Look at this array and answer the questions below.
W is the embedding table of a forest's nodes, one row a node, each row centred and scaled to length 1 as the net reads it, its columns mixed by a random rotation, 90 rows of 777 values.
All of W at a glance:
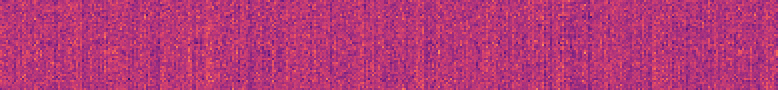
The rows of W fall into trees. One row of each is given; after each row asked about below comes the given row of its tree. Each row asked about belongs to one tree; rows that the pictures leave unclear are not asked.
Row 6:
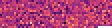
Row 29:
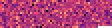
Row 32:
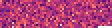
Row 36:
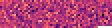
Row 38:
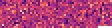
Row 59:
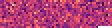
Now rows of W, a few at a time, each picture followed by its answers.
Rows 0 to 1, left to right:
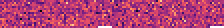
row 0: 6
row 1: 32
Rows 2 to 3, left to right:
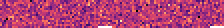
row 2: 32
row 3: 59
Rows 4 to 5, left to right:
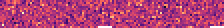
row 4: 38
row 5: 36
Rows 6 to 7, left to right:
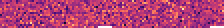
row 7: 29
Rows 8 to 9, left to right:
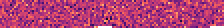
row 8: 36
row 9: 29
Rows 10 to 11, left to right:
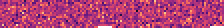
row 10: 38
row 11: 59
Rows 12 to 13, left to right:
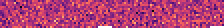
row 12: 32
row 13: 6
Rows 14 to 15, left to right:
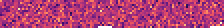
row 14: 32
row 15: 32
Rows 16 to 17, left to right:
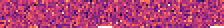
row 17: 59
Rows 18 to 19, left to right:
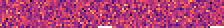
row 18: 32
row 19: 59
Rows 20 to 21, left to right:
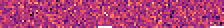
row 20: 38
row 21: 36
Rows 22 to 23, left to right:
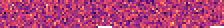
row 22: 59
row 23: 6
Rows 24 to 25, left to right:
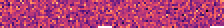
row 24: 29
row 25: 38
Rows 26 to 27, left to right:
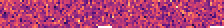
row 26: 59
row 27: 36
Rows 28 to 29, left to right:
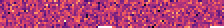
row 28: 59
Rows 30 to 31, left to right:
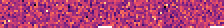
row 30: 59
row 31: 36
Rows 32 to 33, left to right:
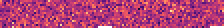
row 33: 29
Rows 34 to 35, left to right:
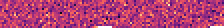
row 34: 36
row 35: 59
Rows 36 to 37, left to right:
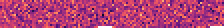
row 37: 59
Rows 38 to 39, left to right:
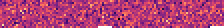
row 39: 32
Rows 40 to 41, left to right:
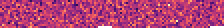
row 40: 6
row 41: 59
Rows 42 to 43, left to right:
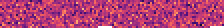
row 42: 6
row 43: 6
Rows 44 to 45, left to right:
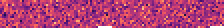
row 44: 59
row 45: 59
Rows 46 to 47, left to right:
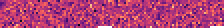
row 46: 38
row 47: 32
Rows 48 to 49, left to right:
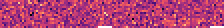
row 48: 38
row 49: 6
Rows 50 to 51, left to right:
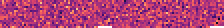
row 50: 36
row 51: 36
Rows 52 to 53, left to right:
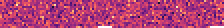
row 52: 36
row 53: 36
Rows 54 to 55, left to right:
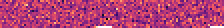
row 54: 36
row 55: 59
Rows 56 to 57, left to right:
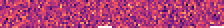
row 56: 32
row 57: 36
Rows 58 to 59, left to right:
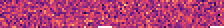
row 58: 6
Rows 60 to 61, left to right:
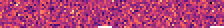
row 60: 36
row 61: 32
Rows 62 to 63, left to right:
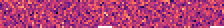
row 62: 38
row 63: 29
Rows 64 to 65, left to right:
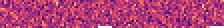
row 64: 29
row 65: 38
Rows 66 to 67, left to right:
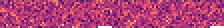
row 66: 29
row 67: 32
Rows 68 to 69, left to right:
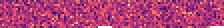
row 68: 6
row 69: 36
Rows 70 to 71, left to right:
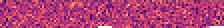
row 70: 32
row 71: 36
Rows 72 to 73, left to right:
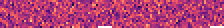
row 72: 29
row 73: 59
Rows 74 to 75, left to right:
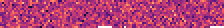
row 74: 29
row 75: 32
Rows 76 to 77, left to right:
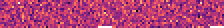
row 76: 38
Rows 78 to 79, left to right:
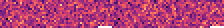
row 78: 32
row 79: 32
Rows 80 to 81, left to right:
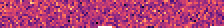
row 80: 29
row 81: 29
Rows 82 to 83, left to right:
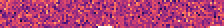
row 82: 59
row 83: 36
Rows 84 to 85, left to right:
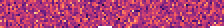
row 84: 59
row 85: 32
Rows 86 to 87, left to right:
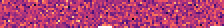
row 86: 59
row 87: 6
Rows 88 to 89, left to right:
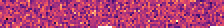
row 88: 32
